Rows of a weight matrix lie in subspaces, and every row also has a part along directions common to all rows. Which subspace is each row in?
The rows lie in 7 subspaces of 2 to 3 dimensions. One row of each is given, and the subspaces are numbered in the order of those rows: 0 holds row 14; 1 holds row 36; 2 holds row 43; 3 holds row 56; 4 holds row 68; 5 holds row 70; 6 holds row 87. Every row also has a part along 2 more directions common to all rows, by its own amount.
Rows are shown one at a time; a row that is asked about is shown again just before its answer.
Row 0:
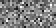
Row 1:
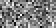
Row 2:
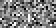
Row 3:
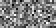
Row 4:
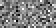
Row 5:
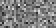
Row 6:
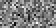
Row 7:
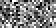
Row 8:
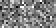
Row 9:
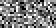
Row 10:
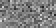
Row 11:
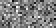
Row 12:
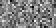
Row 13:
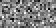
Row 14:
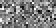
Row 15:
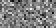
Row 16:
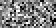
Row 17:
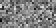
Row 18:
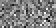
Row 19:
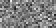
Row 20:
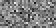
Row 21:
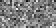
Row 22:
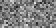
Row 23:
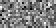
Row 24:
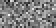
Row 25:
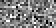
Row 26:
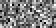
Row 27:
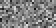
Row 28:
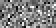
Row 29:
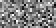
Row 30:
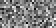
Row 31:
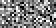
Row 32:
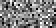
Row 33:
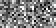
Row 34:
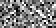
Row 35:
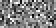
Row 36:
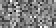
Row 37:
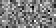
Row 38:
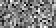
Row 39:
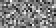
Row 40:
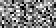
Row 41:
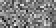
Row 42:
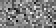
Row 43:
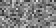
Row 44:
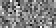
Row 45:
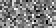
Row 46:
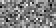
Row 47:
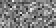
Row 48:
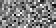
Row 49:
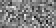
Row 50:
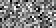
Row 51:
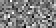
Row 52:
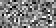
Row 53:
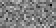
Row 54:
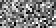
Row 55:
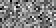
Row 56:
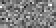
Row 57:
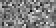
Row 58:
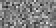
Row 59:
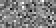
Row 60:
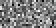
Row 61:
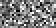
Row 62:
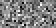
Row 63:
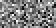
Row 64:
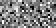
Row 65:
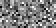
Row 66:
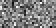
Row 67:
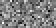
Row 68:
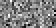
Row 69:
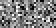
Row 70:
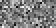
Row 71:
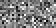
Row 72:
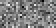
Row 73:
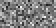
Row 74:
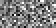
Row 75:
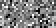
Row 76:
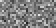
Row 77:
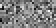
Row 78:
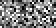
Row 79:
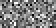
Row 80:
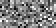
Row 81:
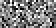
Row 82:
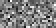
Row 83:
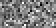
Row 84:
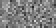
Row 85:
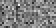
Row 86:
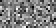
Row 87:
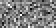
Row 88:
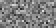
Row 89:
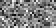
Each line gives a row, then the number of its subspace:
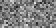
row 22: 5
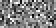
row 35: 5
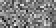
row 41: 2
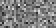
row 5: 1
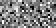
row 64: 3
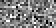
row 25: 3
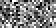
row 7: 6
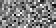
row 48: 5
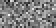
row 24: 6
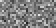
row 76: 2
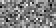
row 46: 3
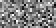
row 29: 2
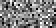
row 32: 4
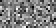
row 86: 2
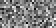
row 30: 0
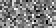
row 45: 1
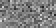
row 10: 0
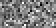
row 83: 4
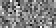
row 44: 1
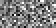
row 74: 5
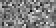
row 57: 4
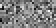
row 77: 0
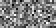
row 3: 2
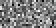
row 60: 6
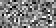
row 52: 6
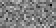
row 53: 3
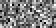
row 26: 6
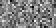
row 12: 1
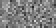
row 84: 1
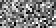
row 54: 5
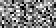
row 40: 2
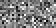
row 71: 3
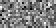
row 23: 3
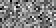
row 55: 0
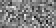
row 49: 3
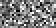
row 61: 4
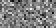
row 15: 3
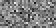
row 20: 5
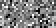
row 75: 1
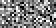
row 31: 3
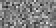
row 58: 4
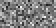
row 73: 4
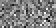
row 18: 2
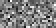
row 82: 4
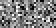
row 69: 6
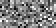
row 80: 0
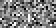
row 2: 5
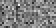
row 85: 1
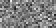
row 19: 0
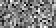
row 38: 1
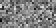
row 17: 0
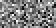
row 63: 2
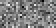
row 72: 6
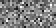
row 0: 3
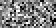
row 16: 4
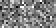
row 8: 5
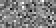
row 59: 6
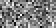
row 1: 6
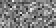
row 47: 6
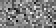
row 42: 1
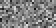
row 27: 0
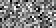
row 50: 0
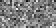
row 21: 2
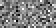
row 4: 0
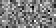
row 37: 1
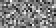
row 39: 5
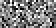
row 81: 2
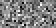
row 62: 4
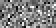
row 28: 4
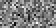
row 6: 5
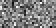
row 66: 5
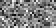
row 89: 2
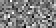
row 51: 4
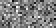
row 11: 6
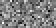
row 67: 4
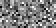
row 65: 0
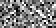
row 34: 1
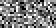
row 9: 6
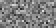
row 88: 2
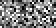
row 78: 3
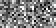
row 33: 1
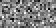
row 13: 5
